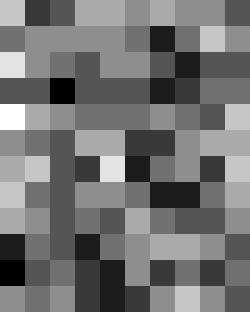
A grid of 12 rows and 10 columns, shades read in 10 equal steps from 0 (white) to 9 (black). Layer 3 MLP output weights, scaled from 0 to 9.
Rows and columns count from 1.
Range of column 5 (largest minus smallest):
7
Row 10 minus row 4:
2 -1 -3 2 -1 -2 -5 -4 -1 1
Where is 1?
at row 3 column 1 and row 7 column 5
